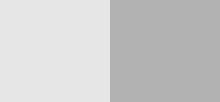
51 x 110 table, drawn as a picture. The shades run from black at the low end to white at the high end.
It is made of 1 by 2 panels. Panel 1,1: very high, flat. Panel 1,2: high, flat.
